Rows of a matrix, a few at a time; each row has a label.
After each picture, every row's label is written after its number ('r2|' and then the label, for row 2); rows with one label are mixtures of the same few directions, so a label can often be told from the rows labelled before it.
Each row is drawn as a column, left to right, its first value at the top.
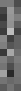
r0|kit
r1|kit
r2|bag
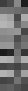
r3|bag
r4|bag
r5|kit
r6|bag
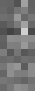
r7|bag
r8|kit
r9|kit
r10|bag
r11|kit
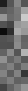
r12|bag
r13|bag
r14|bag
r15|kit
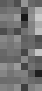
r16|kit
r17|kit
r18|kit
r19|kit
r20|kit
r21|kit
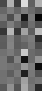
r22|bag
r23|bag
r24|bag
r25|bag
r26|kit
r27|kit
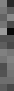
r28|kit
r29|bag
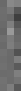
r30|bag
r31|bag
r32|kit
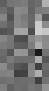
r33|kit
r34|kit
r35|kit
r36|kit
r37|kit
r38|bag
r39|bag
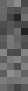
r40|bag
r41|kit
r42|kit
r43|bag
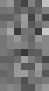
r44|bag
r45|bag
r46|kit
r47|bag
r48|kit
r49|kit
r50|bag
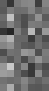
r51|kit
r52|kit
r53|kit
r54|bag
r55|kit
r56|bag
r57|kit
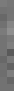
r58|bag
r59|bag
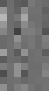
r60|kit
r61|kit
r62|kit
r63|kit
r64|bag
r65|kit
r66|kit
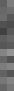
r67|bag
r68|bag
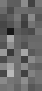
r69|bag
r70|kit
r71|bag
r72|bag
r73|bag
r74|kit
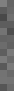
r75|kit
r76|bag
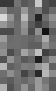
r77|kit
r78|bag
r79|kit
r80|kit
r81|bag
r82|bag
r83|kit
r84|bag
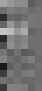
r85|kit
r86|bag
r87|bag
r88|bag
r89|bag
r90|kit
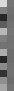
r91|bag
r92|bag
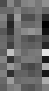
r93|bag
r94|bag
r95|kit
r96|kit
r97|kit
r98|kit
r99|bag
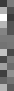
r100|kit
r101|kit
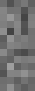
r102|kit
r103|kit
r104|bag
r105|kit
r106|bag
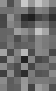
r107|bag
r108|bag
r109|kit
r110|bag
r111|kit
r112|bag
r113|bag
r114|kit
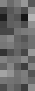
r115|kit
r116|kit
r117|kit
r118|kit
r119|kit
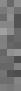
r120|bag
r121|kit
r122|bag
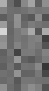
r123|bag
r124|bag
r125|bag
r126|bag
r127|bag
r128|kit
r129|kit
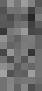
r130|kit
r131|bag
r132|kit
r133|bag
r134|kit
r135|bag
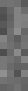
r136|kit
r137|kit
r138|kit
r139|bag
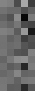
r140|bag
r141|kit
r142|bag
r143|kit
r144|bag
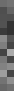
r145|kit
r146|bag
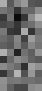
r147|bag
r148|bag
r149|kit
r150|kit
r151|kit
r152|kit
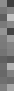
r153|bag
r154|kit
